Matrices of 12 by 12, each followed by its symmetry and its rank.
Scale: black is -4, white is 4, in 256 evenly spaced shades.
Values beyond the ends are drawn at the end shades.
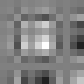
symmetric, rank one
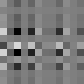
neither, rank one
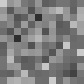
symmetric, full rank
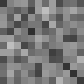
symmetric, full rank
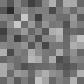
symmetric, full rank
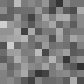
neither, full rank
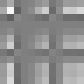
symmetric, rank one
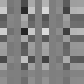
neither, rank one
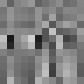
neither, rank two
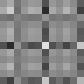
symmetric, rank one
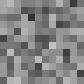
neither, full rank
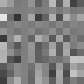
neither, rank two
